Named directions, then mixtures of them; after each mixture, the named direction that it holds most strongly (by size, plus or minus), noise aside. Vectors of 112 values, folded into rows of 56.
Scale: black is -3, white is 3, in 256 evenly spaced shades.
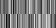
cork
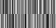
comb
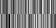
cork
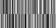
comb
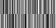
comb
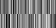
cork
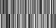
cork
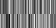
cork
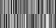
comb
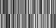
cork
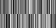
cork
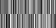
cork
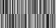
comb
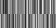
comb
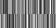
comb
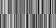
comb
